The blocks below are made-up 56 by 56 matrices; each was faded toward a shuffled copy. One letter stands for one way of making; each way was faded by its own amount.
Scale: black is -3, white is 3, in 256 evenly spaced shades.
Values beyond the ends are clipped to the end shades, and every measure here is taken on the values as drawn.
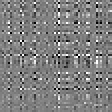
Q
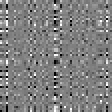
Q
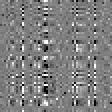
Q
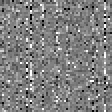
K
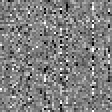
K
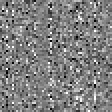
K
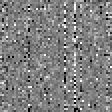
K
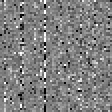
K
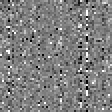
K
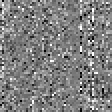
K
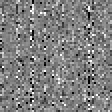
K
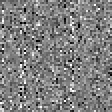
K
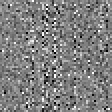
K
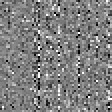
K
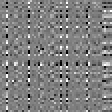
Q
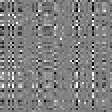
Q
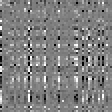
Q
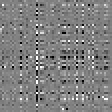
Q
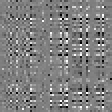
Q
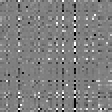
Q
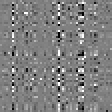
Q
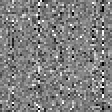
K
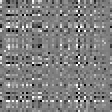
Q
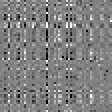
Q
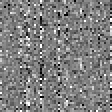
K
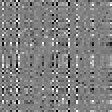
Q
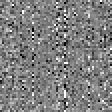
K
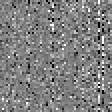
K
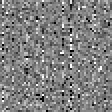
K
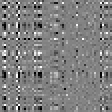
Q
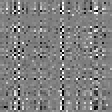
Q
